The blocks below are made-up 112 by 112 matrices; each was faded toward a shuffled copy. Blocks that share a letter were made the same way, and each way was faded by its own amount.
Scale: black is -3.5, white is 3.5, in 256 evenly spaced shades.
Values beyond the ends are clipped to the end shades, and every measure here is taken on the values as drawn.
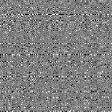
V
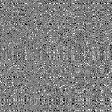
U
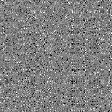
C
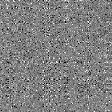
C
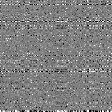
V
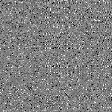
C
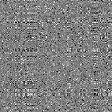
U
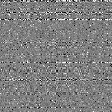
V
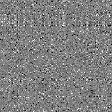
C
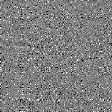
C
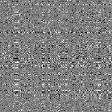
V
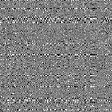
V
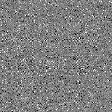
C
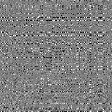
V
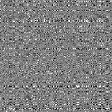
V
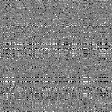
V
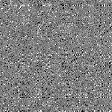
C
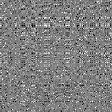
U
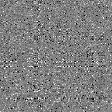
C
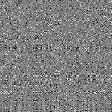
C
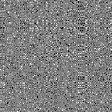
U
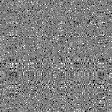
U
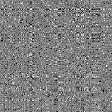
U
